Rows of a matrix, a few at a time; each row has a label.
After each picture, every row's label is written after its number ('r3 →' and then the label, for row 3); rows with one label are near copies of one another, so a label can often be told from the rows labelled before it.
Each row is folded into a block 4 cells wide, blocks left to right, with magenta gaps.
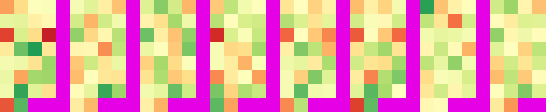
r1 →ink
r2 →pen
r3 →pen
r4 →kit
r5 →ink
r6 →ink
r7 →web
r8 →pen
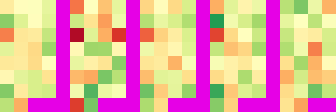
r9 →kit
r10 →ink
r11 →kit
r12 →kit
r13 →pen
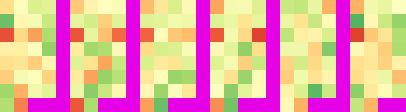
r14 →kit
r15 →ink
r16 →ink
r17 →ink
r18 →pen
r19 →kit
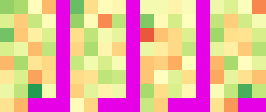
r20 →pen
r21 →web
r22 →kit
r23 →pen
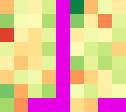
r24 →kit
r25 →web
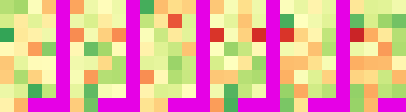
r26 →pen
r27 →ink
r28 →web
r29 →ink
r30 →kit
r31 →kit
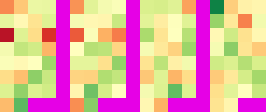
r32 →ink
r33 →ink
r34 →pen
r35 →web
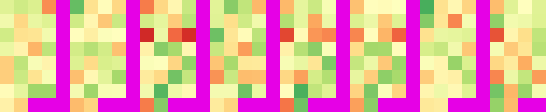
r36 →pen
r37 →web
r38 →ink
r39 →pen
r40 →ink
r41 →ink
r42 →web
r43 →kit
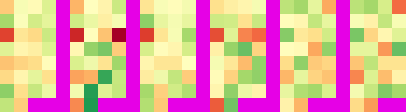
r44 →kit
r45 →ink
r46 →kit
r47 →ink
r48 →pen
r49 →pen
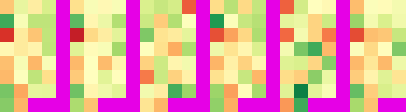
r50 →kit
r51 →kit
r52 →pen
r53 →kit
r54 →ink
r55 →kit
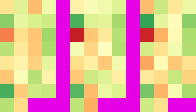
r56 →kit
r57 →kit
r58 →kit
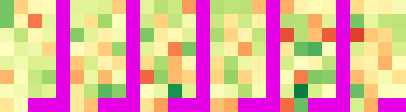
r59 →web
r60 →pen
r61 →pen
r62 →pen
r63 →ink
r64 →kit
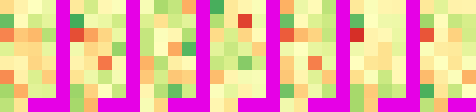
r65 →kit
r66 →kit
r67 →pen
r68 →web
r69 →kit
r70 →kit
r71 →kit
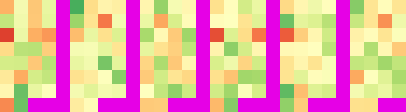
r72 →ink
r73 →web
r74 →pen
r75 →ink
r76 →kit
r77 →web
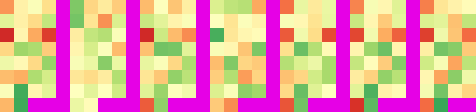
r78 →ink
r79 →web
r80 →ink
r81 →pen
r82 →ink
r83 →ink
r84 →ink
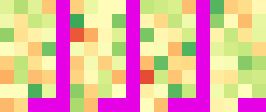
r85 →pen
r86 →kit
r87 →pen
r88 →web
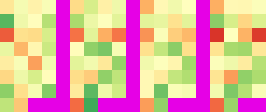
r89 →kit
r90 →ink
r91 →ink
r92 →ink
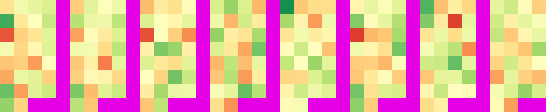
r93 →kit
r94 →kit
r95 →ink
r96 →pen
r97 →web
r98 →kit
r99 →web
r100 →pen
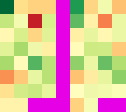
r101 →web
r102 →web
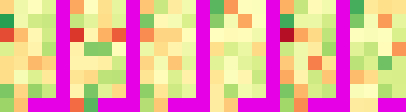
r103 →kit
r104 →ink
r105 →kit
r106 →web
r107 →kit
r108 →web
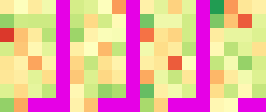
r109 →kit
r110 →pen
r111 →kit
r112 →web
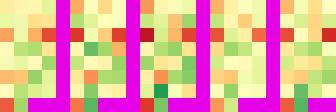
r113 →ink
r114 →ink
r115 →ink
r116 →ink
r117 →ink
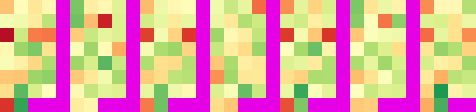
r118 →ink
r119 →web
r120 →ink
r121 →pen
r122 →ink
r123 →web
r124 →ink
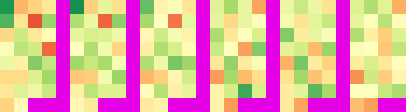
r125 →web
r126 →web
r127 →web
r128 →pen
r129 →pen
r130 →pen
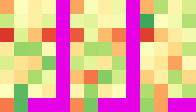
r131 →ink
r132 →ink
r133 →kit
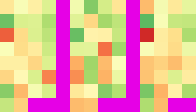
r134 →kit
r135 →pen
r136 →kit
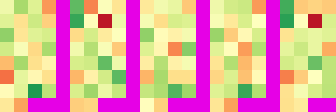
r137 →pen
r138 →web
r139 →pen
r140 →pen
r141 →web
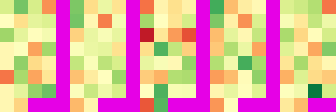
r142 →pen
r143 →web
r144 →ink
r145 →web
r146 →pen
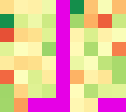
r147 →kit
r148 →web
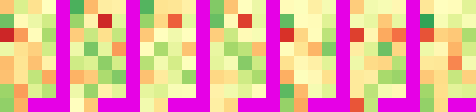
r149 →kit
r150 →web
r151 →web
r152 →web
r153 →kit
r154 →ink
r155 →kit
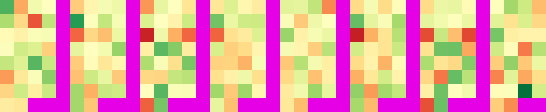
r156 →web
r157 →kit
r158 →ink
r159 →kit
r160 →pen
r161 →kit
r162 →ink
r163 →pen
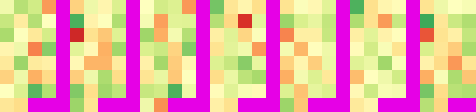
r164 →pen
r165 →kit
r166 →pen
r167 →web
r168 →kit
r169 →web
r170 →kit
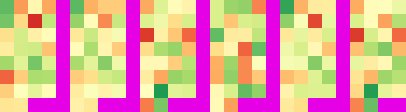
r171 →web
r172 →web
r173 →ink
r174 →pen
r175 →web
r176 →ink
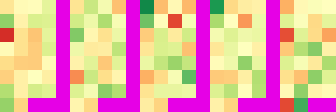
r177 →kit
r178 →pen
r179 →web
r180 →web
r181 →ink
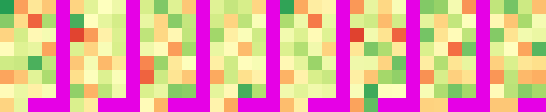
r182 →web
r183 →kit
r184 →pen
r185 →pen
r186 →web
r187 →ink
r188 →pen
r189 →pen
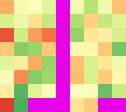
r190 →ink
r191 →pen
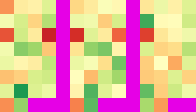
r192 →ink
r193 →ink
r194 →kit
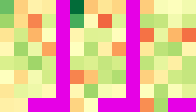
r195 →web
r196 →web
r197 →ink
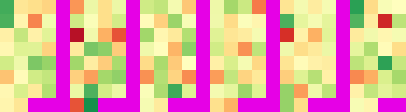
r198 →web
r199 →ink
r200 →pen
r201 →pen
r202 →kit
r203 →web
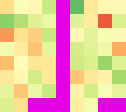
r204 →kit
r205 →web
